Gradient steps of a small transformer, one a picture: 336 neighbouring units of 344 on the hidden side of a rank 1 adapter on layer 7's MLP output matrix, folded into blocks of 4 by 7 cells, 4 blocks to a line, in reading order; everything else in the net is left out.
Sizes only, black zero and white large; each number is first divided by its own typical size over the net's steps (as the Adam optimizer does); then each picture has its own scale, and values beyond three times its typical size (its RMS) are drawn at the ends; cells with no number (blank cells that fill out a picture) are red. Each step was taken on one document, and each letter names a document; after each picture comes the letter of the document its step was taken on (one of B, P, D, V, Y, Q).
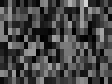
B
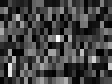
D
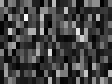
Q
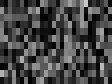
B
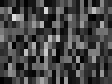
D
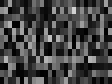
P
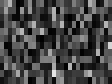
Q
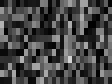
B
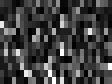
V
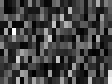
P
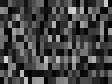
P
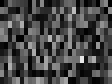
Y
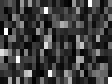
V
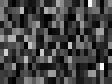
Q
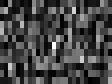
D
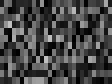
P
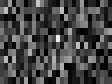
V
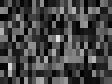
D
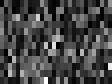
D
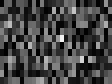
Y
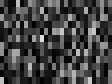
P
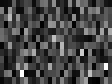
B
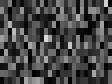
V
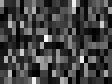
Q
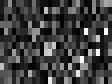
D
